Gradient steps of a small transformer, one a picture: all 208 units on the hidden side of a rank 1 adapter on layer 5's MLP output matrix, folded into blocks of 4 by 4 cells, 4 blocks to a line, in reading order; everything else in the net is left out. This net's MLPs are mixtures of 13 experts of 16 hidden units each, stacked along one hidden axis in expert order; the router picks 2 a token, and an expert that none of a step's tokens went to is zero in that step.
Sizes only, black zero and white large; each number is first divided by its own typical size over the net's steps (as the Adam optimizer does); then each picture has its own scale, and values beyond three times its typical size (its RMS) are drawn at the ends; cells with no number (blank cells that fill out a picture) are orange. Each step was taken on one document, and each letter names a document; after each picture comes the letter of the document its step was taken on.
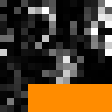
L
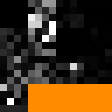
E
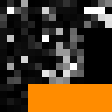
L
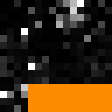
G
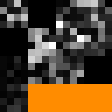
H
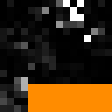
G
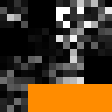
H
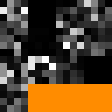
H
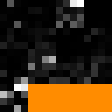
G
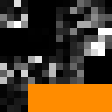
H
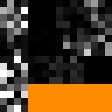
H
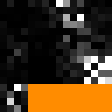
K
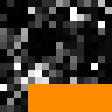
E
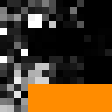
E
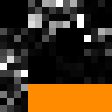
E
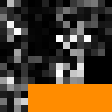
H
